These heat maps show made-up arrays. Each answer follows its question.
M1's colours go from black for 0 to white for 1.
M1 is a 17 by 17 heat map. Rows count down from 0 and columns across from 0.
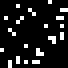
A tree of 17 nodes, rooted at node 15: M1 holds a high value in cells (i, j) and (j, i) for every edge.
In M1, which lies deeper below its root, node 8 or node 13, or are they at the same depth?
node 13
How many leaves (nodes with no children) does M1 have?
9
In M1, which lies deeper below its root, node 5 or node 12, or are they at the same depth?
the same depth
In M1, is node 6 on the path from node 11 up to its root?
yes
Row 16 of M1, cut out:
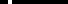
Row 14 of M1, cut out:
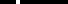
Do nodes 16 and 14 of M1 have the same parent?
no
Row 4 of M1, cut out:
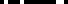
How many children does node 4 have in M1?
3
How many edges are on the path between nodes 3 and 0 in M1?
5
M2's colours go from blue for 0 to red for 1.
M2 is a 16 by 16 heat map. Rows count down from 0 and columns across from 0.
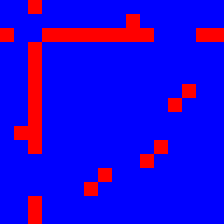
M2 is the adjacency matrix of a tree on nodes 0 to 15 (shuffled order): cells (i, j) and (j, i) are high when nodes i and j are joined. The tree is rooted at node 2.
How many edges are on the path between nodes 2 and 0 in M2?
1
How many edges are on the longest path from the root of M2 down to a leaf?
2
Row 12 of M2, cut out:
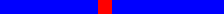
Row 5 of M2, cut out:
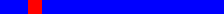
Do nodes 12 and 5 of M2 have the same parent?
no
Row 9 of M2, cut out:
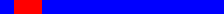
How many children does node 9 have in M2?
1
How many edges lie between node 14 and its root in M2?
1
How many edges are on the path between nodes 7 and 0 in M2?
2
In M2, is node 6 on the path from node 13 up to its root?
yes
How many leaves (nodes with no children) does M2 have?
11
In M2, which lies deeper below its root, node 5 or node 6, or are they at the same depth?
the same depth
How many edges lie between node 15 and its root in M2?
1
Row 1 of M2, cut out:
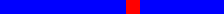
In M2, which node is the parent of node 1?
9
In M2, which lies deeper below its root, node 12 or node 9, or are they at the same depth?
node 12
